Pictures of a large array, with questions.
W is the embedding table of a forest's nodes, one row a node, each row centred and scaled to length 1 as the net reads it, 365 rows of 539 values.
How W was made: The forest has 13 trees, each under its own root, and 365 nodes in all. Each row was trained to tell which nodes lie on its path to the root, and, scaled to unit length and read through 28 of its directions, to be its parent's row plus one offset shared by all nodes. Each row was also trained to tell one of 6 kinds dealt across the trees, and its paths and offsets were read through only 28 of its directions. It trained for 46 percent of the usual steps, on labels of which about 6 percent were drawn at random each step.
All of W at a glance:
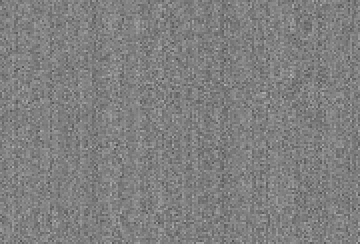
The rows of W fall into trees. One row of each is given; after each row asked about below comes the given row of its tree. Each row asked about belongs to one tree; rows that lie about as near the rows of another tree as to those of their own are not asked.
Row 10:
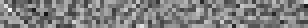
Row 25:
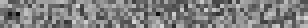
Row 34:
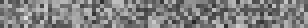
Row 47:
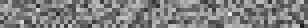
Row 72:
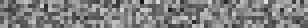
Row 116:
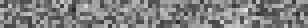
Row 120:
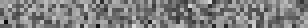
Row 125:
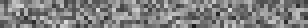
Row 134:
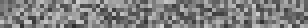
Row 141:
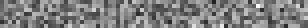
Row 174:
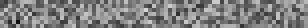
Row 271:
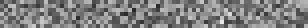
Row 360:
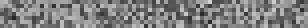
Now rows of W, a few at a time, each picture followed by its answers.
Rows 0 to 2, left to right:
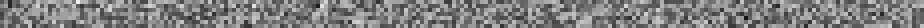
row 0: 134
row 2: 271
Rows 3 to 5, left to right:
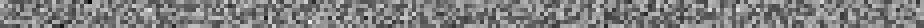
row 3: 25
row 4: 134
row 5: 141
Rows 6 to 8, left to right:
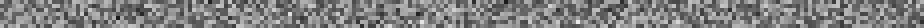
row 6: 134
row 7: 72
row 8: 134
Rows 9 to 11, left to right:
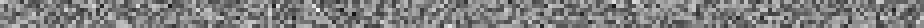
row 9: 25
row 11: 72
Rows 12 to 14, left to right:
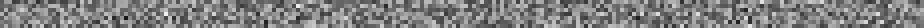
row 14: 125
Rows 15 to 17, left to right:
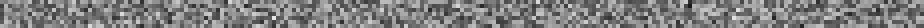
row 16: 134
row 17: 174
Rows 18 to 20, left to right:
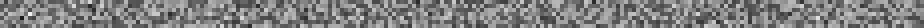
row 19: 25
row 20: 134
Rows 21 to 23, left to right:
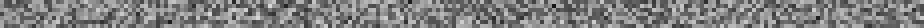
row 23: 10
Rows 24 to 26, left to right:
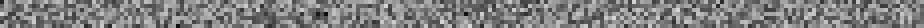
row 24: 174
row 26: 10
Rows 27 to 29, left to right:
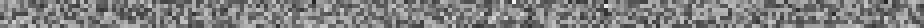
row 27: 120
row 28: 116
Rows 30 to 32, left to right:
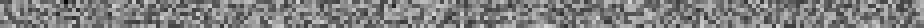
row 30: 141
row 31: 34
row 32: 141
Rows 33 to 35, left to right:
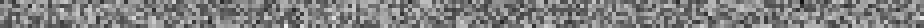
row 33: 174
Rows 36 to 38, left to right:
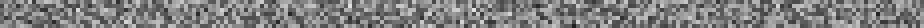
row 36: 47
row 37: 72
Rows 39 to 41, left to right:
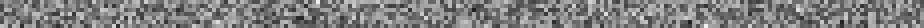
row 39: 34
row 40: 47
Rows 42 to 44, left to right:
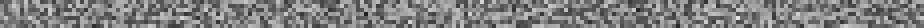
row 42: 141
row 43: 174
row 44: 174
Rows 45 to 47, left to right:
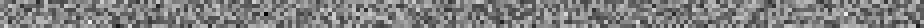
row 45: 271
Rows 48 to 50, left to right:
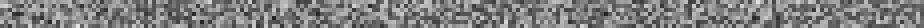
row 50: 125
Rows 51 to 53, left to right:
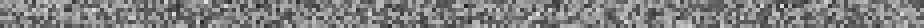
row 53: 120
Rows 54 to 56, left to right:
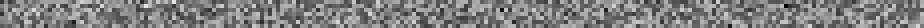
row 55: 271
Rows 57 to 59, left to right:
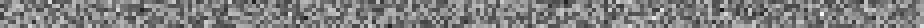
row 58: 125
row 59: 125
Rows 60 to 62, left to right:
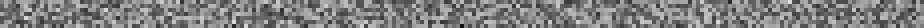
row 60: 72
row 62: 174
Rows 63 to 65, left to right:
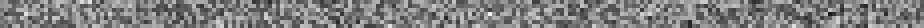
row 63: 34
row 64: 10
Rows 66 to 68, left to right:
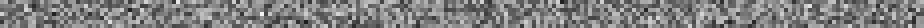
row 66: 25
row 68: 174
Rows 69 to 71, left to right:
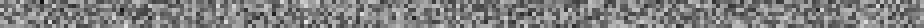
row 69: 47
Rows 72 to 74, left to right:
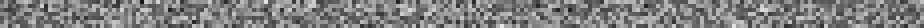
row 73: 72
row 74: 72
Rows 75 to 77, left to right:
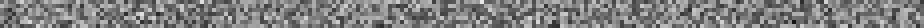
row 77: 120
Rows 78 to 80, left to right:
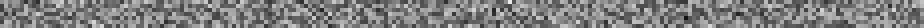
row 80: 271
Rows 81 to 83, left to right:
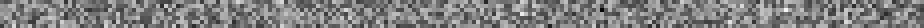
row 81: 120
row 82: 174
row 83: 134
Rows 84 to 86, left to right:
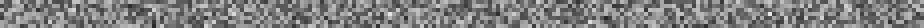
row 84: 134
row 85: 34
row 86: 34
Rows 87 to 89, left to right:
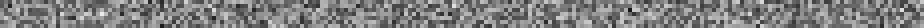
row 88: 134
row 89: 34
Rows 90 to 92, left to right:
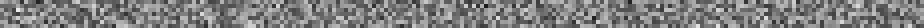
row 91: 25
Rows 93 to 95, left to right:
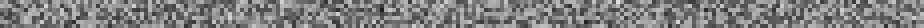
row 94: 47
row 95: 25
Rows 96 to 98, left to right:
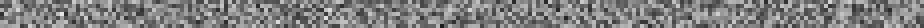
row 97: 72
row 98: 34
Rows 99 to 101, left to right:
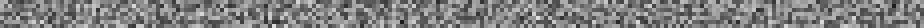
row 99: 25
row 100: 25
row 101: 47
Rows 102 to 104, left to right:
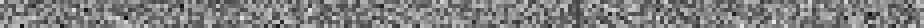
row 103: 174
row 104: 47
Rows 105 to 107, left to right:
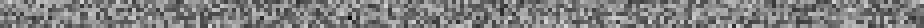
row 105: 125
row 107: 34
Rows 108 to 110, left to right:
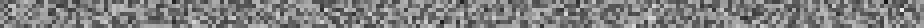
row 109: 10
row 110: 34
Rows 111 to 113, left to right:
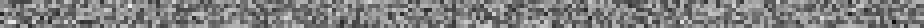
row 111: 34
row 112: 47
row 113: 174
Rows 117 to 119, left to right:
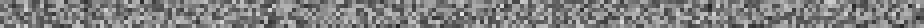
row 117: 10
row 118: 34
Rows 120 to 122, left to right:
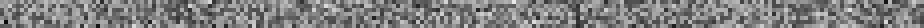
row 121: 125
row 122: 34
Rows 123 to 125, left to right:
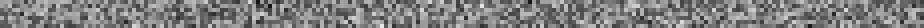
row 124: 174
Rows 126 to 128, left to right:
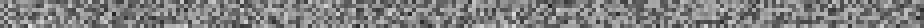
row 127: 125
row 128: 134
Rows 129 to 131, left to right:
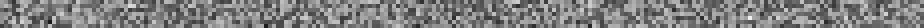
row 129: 10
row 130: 360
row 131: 116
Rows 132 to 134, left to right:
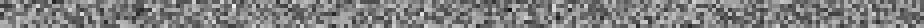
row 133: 141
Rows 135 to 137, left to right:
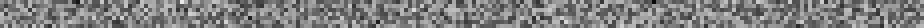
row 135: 125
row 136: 72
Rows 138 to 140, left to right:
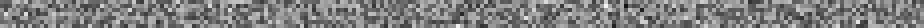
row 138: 134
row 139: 141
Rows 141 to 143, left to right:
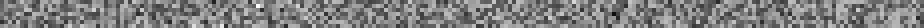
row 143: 134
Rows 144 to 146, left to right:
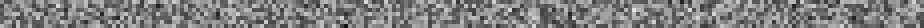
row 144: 134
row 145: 10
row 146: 34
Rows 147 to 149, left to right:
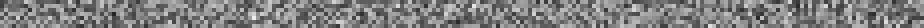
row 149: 34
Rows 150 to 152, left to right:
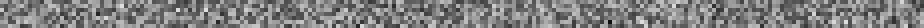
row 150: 141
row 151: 47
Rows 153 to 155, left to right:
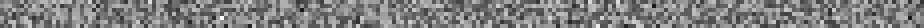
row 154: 10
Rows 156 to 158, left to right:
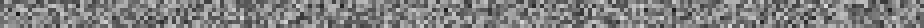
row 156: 34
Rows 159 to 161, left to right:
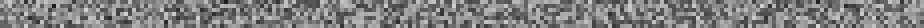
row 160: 134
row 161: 141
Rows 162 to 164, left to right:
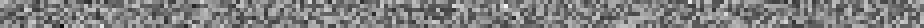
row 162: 25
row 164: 34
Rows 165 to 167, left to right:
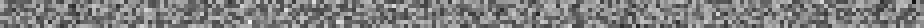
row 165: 72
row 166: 72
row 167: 174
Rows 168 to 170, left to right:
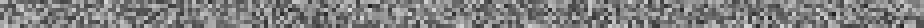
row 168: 34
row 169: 174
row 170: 134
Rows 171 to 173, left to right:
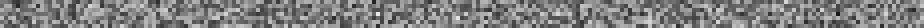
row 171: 174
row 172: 125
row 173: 72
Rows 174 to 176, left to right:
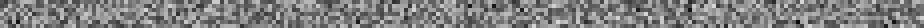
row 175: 25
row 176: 174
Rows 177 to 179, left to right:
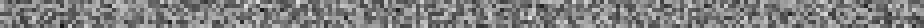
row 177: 141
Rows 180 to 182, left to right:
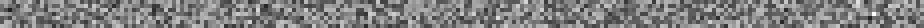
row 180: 72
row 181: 34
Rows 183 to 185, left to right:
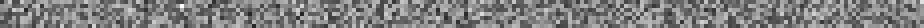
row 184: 125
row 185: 25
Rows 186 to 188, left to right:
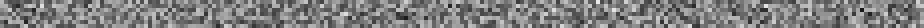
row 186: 10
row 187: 141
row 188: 47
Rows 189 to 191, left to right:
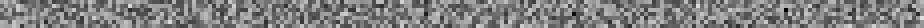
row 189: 34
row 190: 47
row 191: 174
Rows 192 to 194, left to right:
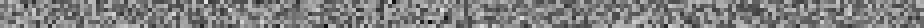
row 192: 125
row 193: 125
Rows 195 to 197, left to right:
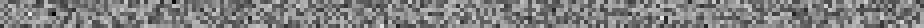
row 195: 141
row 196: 174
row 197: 34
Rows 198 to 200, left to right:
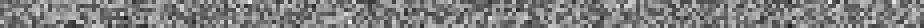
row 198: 134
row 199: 141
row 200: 25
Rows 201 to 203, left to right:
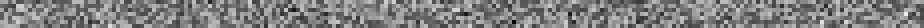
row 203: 134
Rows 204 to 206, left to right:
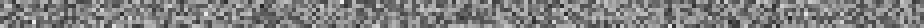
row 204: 174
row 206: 125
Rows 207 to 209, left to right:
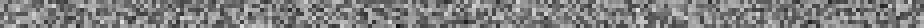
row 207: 141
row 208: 72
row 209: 10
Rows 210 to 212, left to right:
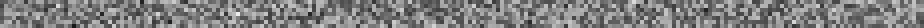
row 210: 134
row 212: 271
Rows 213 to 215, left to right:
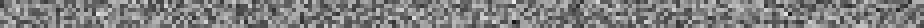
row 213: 34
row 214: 174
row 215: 141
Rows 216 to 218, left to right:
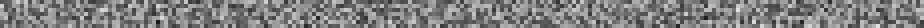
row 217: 72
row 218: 141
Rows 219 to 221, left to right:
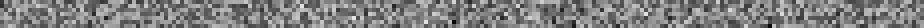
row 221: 125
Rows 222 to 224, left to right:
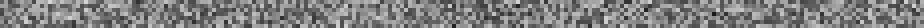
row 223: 360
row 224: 141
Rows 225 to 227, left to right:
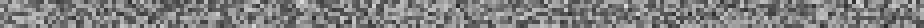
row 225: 141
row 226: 174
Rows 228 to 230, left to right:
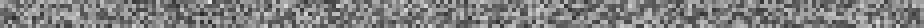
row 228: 360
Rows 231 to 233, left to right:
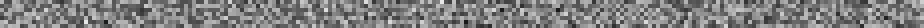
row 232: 72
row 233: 141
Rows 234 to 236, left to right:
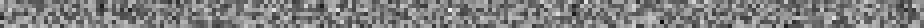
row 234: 120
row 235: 72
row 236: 141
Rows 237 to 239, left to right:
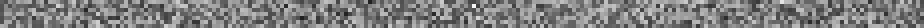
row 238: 271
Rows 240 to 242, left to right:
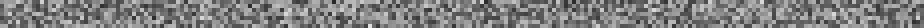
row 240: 120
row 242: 116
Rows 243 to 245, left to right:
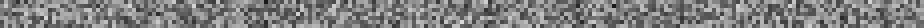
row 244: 34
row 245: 141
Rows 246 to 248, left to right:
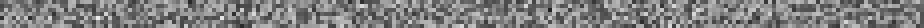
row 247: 141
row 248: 125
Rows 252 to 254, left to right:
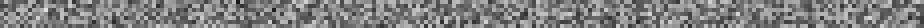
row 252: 34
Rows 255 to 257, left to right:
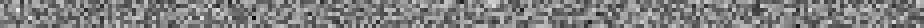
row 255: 25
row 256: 47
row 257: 134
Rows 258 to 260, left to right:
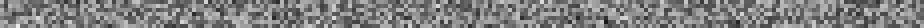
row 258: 116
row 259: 10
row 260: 125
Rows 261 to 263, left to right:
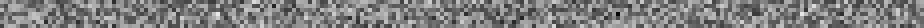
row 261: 141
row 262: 34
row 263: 134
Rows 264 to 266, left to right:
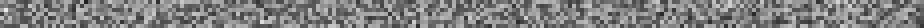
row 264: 125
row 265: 116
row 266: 134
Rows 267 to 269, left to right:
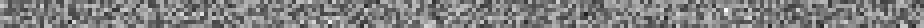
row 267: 72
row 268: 72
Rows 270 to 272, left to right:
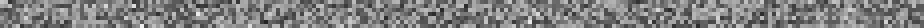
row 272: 34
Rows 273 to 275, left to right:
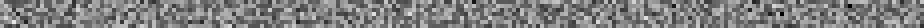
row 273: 10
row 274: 72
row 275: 72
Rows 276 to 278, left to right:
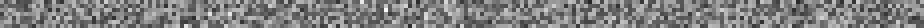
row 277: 25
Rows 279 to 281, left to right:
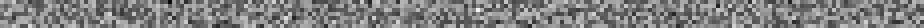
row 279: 120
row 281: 25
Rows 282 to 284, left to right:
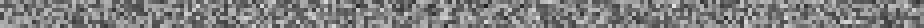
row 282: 134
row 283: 10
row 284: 125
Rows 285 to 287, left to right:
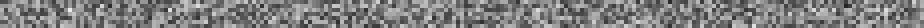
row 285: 47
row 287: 25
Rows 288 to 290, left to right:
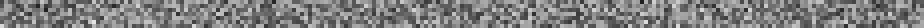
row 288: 174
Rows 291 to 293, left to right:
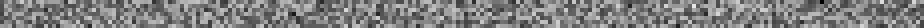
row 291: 47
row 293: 72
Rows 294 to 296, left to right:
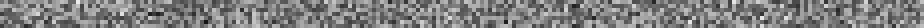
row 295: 72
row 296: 34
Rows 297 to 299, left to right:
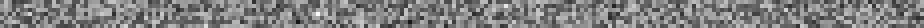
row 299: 134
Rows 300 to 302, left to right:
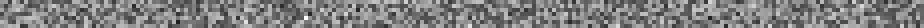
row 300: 141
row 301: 134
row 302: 116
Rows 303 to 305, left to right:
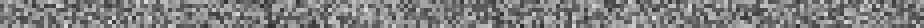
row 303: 125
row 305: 134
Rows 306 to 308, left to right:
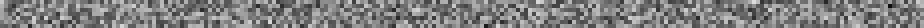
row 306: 72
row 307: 134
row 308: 47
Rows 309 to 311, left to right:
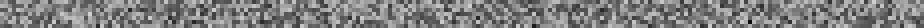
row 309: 10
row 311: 47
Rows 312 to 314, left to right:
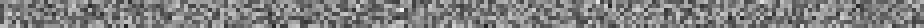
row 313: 141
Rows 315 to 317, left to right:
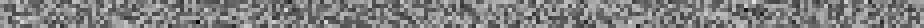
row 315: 72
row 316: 47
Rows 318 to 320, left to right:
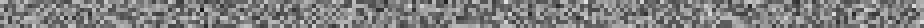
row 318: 72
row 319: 141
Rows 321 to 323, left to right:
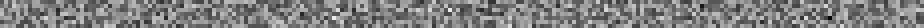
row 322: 141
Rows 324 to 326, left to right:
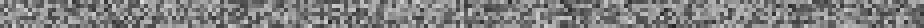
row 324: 125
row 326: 34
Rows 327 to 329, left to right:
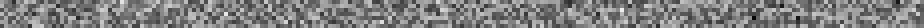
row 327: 72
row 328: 125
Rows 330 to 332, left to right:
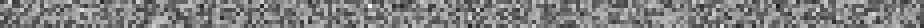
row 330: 47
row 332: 134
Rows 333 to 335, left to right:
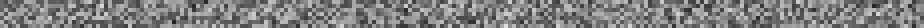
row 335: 125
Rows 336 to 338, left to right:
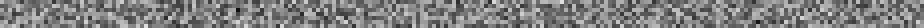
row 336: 34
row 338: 72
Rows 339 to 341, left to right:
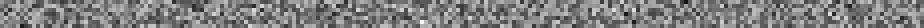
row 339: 141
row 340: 72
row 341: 25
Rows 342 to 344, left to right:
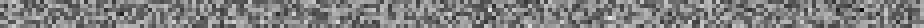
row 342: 125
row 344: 25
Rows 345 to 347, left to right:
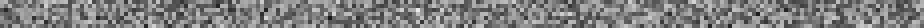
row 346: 125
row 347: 141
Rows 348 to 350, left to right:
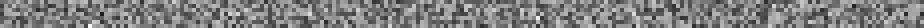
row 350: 47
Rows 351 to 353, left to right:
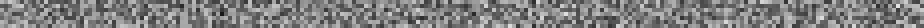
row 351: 125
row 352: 134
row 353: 34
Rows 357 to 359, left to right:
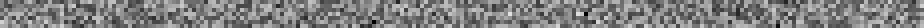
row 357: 134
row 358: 25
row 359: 120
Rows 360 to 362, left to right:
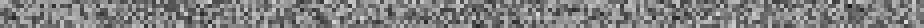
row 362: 25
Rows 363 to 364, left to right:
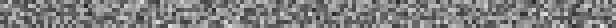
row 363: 47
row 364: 72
